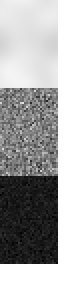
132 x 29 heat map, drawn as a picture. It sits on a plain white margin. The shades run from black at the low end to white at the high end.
It is made of 3 by 1 panels. Panel 1,1: very high, smooth, faint in contrast. Panel 2,1: middling, fine-grained, strong in contrast. Panel 3,1: very low, fine-grained, faint in contrast.
